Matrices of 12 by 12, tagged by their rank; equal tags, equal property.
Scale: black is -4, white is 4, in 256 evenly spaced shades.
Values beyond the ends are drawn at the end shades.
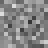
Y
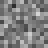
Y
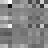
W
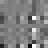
W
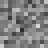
Y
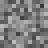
Y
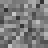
Y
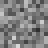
Y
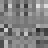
W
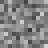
Y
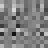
W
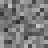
Y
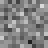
Y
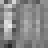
W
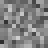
Y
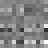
W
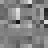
W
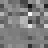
W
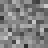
Y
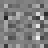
W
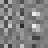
W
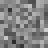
Y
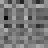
W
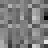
W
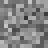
Y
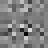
W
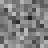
Y
